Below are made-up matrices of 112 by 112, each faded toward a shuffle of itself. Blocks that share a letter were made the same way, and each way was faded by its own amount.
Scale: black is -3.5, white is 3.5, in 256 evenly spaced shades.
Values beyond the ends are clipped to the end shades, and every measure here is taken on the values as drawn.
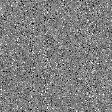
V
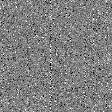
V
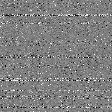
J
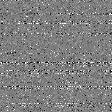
J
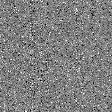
V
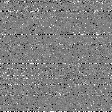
J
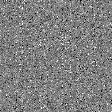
V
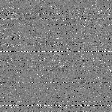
J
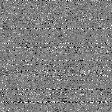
J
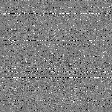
J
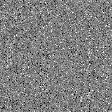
V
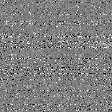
J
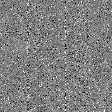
V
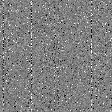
V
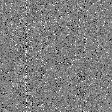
V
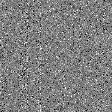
V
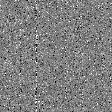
V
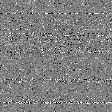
J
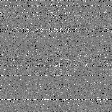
J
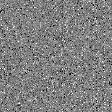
V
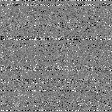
J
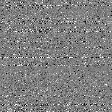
J
